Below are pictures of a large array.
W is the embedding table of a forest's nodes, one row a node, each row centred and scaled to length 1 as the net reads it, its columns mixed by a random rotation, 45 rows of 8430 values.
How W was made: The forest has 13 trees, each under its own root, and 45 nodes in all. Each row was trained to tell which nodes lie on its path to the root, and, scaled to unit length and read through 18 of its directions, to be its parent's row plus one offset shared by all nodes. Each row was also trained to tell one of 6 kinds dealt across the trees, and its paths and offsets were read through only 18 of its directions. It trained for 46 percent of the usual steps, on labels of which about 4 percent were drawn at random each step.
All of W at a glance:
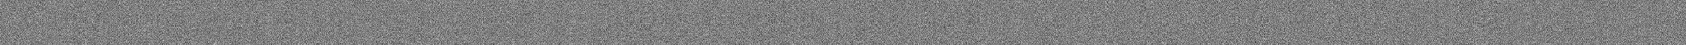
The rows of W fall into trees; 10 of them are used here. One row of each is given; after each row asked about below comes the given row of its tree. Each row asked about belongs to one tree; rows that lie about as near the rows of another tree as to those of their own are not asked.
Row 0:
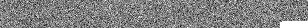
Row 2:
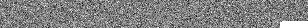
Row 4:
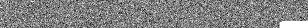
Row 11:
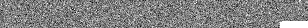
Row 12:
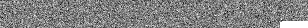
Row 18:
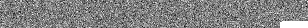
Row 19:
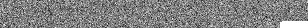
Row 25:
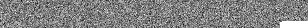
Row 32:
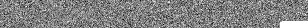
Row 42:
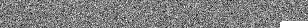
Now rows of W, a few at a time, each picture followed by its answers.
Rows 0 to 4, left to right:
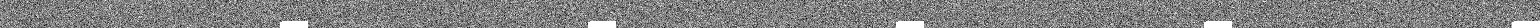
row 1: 2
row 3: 19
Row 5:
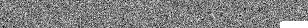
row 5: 32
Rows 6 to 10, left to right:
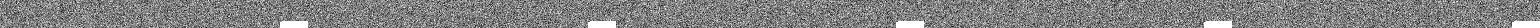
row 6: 2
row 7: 42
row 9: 25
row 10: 2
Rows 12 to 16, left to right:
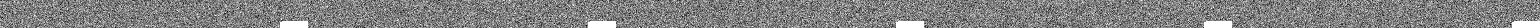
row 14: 18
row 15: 0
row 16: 25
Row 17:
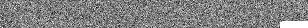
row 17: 12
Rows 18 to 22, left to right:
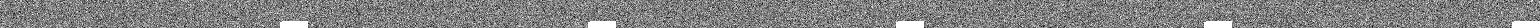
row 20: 12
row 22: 11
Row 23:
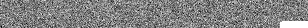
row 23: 0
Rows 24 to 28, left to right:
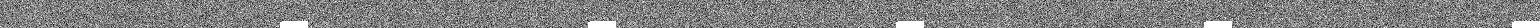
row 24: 12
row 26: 25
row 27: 2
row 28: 11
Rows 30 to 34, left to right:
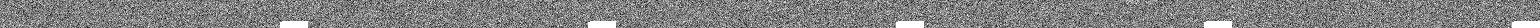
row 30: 19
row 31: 4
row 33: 11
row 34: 4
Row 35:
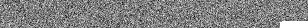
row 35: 18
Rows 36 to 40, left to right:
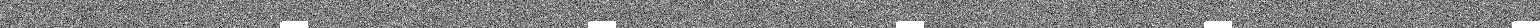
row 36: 25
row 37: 12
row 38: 18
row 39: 0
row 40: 4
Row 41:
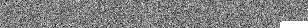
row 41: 42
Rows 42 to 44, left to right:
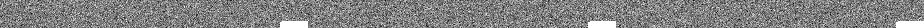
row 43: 11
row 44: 32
